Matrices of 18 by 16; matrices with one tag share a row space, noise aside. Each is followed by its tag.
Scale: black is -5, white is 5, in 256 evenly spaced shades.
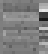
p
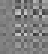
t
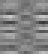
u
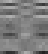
u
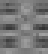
u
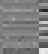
p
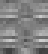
u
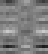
u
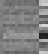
p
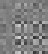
t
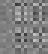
t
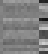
p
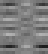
u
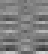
u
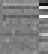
p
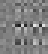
t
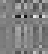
t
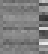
p
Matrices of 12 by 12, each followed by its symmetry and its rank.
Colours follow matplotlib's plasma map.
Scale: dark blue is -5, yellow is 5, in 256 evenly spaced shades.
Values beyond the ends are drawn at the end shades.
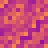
symmetric, full rank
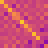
symmetric, full rank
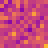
symmetric, full rank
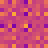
symmetric, rank two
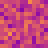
neither, full rank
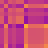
symmetric, rank one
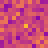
symmetric, full rank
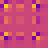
symmetric, rank one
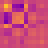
symmetric, rank two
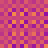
symmetric, rank one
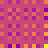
symmetric, rank one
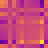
symmetric, rank one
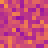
neither, full rank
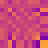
symmetric, rank two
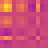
symmetric, rank one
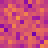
symmetric, full rank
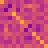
symmetric, full rank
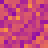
symmetric, full rank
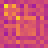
symmetric, rank two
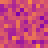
neither, full rank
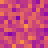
neither, full rank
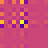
symmetric, rank one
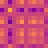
symmetric, rank one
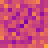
symmetric, full rank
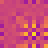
symmetric, rank two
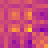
symmetric, rank two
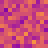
neither, full rank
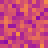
neither, full rank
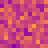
neither, full rank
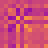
symmetric, rank two
